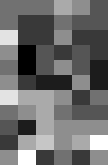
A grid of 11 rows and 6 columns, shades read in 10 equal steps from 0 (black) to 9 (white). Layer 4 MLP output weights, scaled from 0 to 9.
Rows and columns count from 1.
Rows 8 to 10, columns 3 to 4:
6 4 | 6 5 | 7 5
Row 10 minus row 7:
-6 0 1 0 4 5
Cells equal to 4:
10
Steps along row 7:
down same down down up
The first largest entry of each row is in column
4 1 1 1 4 1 1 3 3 6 2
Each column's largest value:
8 9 7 6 6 9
